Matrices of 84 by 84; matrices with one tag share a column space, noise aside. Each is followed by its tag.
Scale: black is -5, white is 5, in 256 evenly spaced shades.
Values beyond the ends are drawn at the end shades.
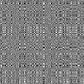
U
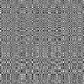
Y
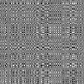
U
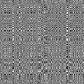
Y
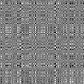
U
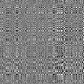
Y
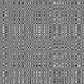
U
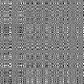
U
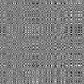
U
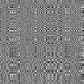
Y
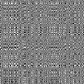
U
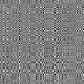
Y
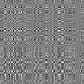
Y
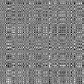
U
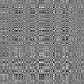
Y
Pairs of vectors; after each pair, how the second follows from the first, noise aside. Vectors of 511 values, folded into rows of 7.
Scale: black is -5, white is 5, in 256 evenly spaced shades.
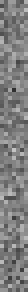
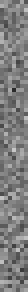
sign-scrambled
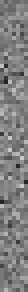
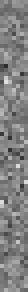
sign-scrambled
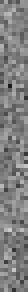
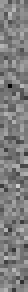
sign-scrambled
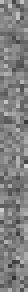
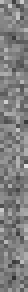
copied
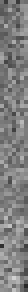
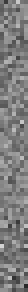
sign-scrambled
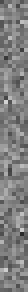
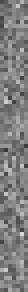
sign-scrambled
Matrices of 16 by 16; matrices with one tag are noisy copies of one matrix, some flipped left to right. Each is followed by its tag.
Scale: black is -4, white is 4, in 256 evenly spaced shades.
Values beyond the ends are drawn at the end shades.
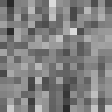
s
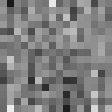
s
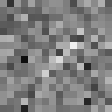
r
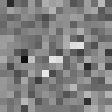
r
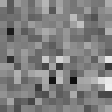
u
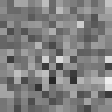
u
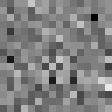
u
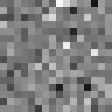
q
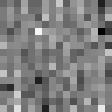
s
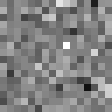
q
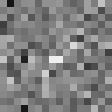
r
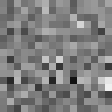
u
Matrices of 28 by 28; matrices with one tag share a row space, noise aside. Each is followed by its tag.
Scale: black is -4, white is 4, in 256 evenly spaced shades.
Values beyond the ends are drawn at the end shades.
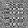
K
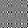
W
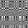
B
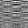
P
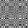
B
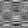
P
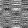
P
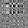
K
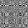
B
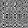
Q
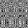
B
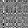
Q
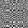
K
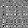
Q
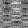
P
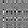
Q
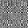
W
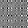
W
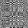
K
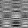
P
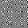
W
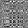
K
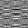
P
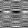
P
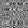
K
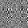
W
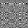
B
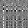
Q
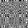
B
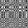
B
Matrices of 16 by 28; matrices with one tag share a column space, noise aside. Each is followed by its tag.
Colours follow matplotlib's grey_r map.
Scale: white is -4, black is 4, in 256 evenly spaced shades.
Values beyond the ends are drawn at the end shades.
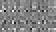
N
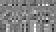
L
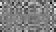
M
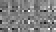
N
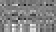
L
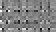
N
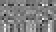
L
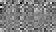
M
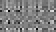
N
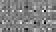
N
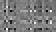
N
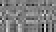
L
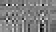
L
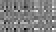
N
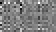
M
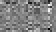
M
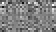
M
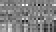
L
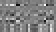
L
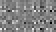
N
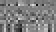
L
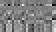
L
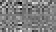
M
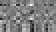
L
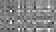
N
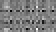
N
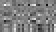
L
